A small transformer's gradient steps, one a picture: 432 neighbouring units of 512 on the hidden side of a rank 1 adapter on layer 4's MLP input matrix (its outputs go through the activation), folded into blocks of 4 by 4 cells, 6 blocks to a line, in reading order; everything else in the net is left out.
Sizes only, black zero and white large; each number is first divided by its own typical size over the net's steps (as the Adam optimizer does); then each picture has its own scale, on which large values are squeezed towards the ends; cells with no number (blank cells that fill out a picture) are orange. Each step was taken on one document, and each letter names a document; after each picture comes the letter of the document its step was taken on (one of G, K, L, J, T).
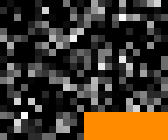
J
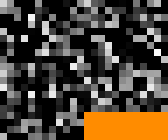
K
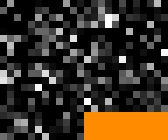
J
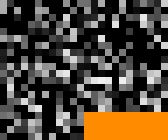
K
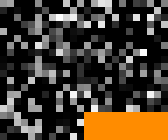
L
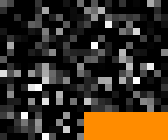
J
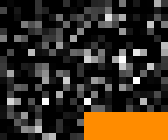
J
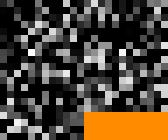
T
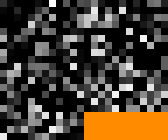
K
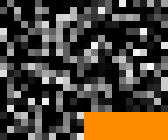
T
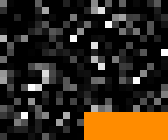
J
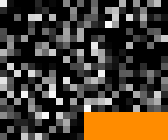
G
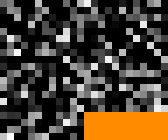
G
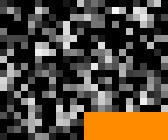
K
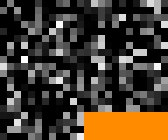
T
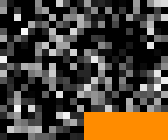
K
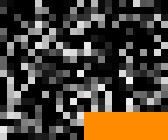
L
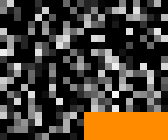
G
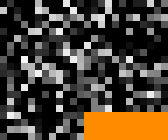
T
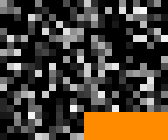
G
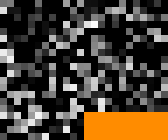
G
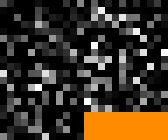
J
